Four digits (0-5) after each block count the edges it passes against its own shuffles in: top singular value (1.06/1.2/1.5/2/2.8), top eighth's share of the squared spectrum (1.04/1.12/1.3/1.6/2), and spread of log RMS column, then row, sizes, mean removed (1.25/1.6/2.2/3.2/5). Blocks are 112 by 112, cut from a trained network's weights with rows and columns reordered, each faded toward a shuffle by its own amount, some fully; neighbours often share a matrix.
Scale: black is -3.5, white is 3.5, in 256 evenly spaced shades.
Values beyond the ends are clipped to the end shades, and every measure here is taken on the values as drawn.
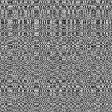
5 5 2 4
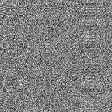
4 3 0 2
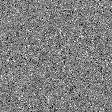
0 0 0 0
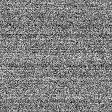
3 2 0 1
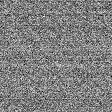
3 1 0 0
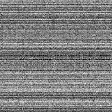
5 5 1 5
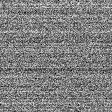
4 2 0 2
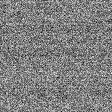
2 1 0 0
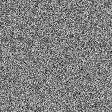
2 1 0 0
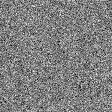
0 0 0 0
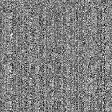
4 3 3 1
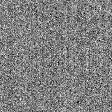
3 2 1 0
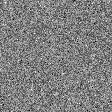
1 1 0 0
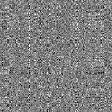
4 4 3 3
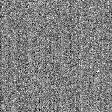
3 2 1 1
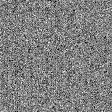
2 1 0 0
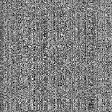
4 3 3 2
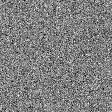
2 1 0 0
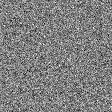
0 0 0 0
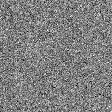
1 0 0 0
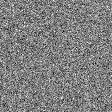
0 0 0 0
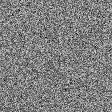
0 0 0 0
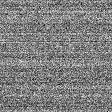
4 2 0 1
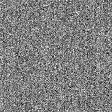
2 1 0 0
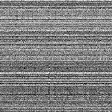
5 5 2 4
